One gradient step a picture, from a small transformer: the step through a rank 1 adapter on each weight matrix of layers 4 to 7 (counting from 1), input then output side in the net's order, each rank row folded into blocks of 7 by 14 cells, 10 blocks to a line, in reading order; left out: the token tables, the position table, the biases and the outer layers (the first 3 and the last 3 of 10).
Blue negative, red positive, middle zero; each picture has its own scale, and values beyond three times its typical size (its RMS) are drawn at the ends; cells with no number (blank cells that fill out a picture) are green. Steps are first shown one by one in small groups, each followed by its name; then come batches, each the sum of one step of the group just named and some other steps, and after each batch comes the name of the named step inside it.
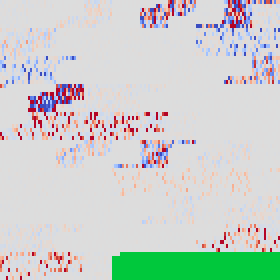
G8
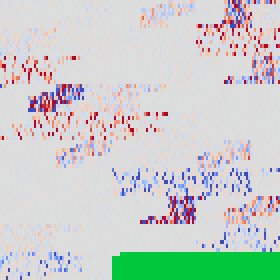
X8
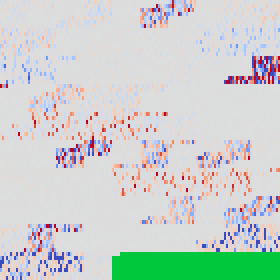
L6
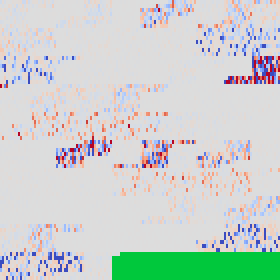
L6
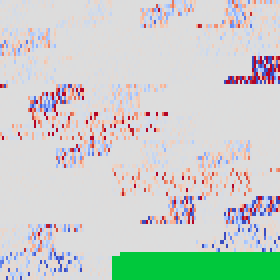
L6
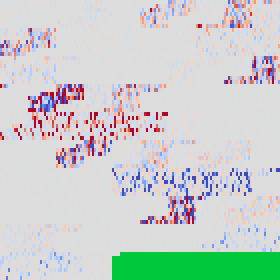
X8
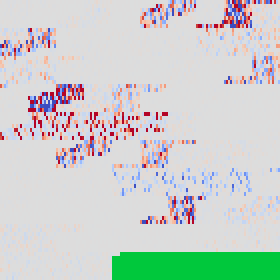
X8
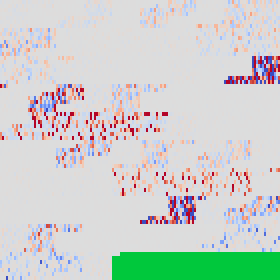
L6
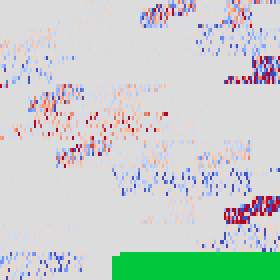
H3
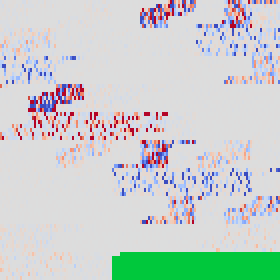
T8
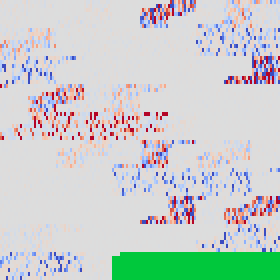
H3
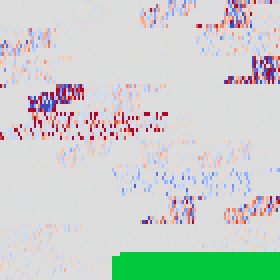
H3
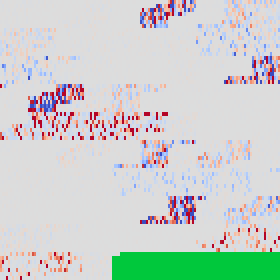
T8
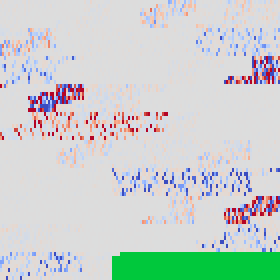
H3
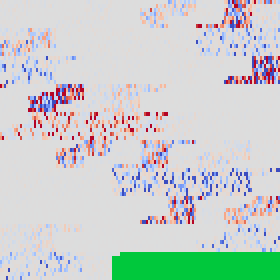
H3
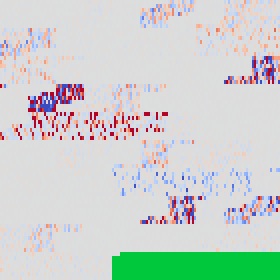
T8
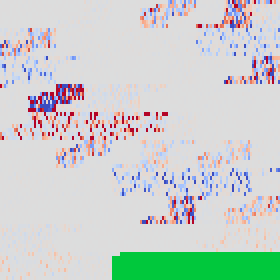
T8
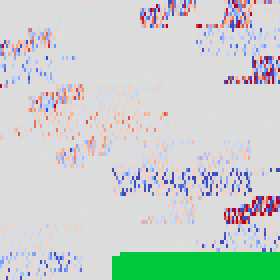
H3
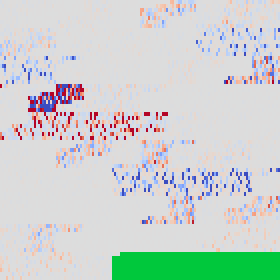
T8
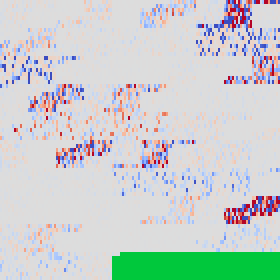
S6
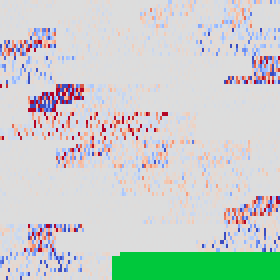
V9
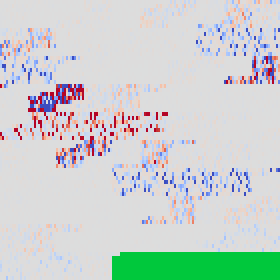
S6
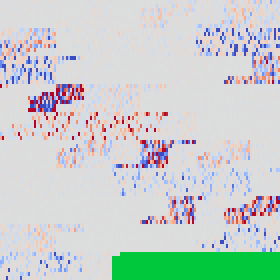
V9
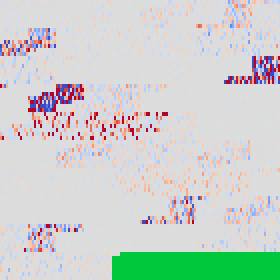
V9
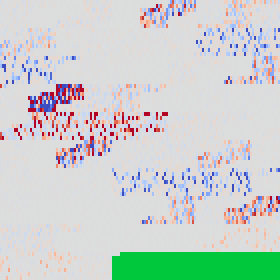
S6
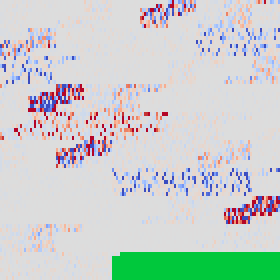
S6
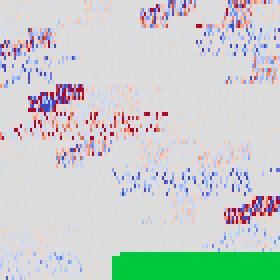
S6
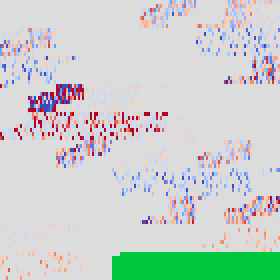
S6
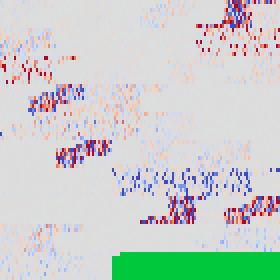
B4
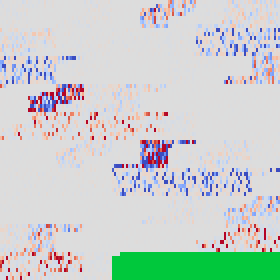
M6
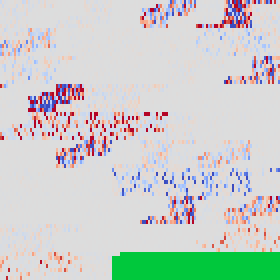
B4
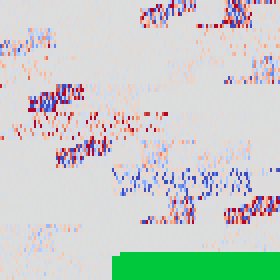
B4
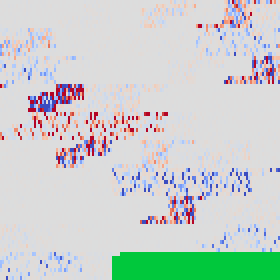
B4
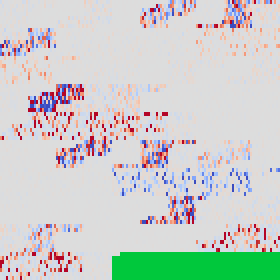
B4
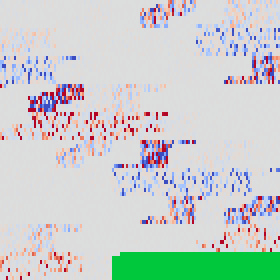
M6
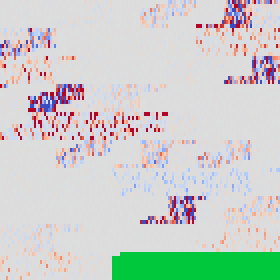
B4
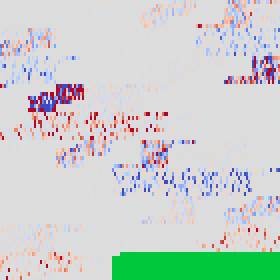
M6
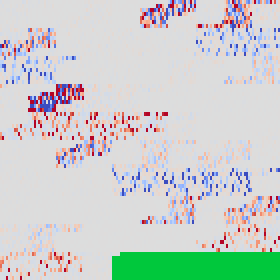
M6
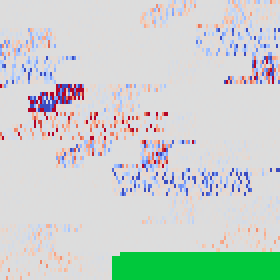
M6
